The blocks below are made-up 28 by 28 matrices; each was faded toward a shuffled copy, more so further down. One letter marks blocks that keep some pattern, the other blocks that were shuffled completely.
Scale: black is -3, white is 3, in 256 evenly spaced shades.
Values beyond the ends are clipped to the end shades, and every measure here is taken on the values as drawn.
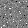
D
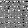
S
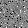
D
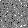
D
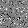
D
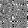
S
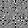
S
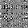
S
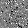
D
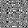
S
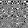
S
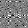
S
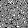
D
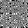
S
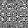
S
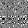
S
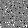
D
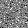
D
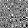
S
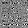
S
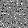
D
